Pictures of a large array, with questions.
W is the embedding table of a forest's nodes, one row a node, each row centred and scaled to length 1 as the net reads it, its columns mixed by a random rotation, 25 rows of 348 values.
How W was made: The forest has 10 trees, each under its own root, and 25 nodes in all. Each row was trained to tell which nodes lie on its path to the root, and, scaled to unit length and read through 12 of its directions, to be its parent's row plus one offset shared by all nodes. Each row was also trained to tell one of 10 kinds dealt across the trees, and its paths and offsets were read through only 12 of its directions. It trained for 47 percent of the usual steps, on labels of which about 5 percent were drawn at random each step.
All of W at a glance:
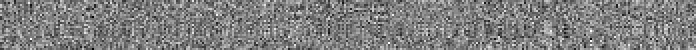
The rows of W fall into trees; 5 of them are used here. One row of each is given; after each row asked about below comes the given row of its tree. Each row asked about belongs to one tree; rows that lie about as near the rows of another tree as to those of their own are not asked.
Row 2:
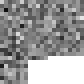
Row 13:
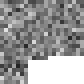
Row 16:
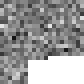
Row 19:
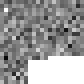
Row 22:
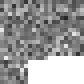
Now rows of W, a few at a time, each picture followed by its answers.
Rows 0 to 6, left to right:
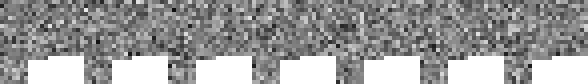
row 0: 16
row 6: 2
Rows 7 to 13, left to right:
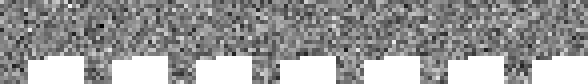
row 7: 13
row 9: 22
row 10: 2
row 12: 16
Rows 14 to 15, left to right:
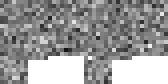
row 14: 16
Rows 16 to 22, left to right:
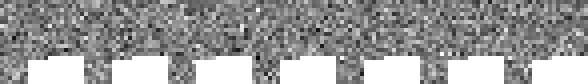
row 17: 16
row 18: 2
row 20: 2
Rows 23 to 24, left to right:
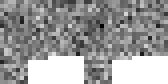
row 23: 22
